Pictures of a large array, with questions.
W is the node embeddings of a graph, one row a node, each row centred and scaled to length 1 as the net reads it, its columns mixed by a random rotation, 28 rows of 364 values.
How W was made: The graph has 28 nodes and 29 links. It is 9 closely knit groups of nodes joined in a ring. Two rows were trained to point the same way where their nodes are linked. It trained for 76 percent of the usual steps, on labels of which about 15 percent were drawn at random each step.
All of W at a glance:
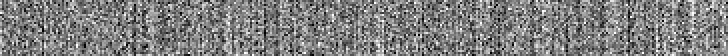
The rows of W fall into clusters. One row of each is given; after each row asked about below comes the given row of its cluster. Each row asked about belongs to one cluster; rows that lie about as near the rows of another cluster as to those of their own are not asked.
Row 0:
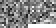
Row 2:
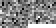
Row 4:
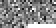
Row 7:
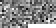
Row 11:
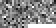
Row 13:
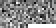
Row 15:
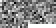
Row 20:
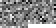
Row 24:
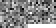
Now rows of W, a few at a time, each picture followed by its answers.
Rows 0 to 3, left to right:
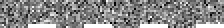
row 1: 20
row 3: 24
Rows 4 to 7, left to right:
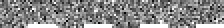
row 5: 13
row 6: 15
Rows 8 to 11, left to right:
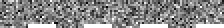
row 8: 20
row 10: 7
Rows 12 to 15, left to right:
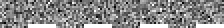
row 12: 2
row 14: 15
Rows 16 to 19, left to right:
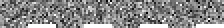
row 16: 7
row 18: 13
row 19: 4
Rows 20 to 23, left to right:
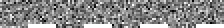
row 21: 11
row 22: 11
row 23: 13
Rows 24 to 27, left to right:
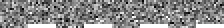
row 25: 0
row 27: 2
